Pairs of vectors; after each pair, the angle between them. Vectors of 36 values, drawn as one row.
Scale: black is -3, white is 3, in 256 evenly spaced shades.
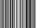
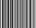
partly aligned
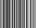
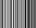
nearly opposite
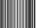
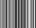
nearly opposite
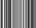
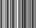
orthogonal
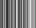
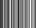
partly aligned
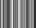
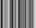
nearly opposite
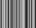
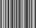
nearly parallel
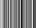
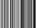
partly aligned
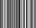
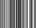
partly aligned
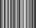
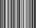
nearly parallel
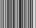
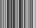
nearly parallel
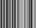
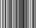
nearly opposite
